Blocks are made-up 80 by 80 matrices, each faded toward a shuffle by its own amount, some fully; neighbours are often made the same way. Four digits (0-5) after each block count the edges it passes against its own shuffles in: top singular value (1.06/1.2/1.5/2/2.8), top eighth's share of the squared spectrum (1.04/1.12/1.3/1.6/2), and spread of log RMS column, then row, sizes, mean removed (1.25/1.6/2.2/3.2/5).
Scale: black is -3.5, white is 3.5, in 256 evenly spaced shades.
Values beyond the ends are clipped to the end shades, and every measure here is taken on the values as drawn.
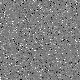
0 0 0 0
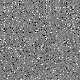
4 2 1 1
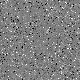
2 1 0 0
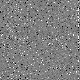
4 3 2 0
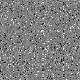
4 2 1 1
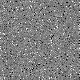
3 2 1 0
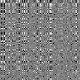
5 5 4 3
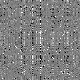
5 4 2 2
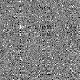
4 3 2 2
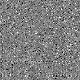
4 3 1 1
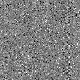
3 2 1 0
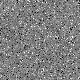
0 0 0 0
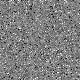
2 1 0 0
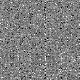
4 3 2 1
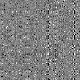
4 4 3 2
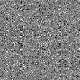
4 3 2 1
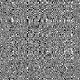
4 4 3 2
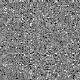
4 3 2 1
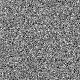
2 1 0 0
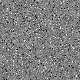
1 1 1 0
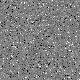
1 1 0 1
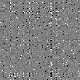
4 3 2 2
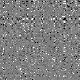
4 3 2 2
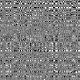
5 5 3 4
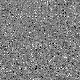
3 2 0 1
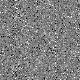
1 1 2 0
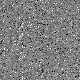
1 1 0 0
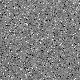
0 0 0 0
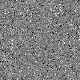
0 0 0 0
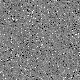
0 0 1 0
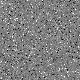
0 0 0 0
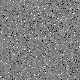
0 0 0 0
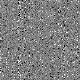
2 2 3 0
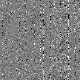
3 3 3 0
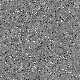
0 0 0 0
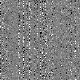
2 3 4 0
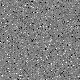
0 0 0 0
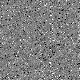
1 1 2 0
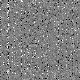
2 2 2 0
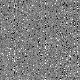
2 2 3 0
